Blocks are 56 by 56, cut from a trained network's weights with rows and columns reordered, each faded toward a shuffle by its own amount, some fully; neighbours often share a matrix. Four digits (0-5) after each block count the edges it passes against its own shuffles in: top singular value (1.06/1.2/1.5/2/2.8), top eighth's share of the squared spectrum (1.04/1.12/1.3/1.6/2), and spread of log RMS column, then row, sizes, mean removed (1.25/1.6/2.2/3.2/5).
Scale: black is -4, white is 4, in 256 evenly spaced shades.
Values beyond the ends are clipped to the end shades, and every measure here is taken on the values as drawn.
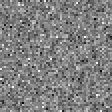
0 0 0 0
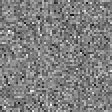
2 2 0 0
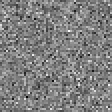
2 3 1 0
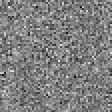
1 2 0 0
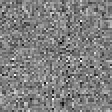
2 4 2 2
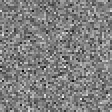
1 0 0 0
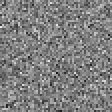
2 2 0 0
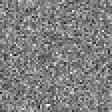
0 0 0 0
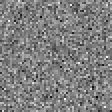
1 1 0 0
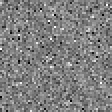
0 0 0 0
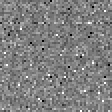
1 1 0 0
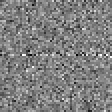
2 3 0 2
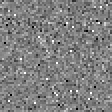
1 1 0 0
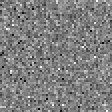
0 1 0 0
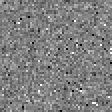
0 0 0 0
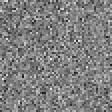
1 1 0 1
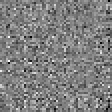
3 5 2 3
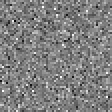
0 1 0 0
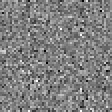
3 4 2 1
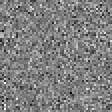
3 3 1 1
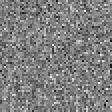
1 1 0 0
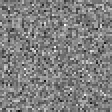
2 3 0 1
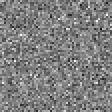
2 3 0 1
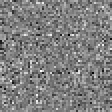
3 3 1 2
